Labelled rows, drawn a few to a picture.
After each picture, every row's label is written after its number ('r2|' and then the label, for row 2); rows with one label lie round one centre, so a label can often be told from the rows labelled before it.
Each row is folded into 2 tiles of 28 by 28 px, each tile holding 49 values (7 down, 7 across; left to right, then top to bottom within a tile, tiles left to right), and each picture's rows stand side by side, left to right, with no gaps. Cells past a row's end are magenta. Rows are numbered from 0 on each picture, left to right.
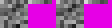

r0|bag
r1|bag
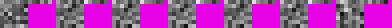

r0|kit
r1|bag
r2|bag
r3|bag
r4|bag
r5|bag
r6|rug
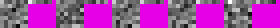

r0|bag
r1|kit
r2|bag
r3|bag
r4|rug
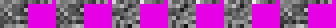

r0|kit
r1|kit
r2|bag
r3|bag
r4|bag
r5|kit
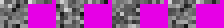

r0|bag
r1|rug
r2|kit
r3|bag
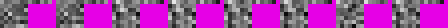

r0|kit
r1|kit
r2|rug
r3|rug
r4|rug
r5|rug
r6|bag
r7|rug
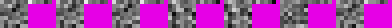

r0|bag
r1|bag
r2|bag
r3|rug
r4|rug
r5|kit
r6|bag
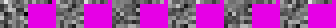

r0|rug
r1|bag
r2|kit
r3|bag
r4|kit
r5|bag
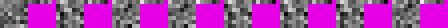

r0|kit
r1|rug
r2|bag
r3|bag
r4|rug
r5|rug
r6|rug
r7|bag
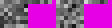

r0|kit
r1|bag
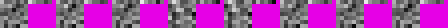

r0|bag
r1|bag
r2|bag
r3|rug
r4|rug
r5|bag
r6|bag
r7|bag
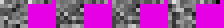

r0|bag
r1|kit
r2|kit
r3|rug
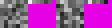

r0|bag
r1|rug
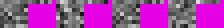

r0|kit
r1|rug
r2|kit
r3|bag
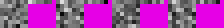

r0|bag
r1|rug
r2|kit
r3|rug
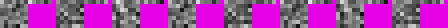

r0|bag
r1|kit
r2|rug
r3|bag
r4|kit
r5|bag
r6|rug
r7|kit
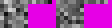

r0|rug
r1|kit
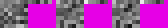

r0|kit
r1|bag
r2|bag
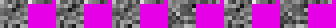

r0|bag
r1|bag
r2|bag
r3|kit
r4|bag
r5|kit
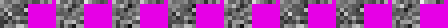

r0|kit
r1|bag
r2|bag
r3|kit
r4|bag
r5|kit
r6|kit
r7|bag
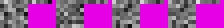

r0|rug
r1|kit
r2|bag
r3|bag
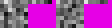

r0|rug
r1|bag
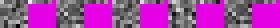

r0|bag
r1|kit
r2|bag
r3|rug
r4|kit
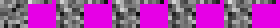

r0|bag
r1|rug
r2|rug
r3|rug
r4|rug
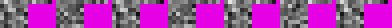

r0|rug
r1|kit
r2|rug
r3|kit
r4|rug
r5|bag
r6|rug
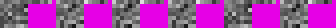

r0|kit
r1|bag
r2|bag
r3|bag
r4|kit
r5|bag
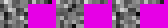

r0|rug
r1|bag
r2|rug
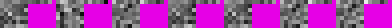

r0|kit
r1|rug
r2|bag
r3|kit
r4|kit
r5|bag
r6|bag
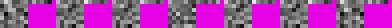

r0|rug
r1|bag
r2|bag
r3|kit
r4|bag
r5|bag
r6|rug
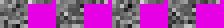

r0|bag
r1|kit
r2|bag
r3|kit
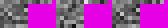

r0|kit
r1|bag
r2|kit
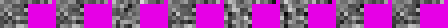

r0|kit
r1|kit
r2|bag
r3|kit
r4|rug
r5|rug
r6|kit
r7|kit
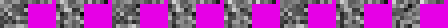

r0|kit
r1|rug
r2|kit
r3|rug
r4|rug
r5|kit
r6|rug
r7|bag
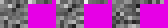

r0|bag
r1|bag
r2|kit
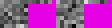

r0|kit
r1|bag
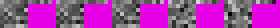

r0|kit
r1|kit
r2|kit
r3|bag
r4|rug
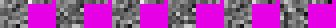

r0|bag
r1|kit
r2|bag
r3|kit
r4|bag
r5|rug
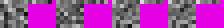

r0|rug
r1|kit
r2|bag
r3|bag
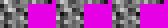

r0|rug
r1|rug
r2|rug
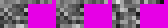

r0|kit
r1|kit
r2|rug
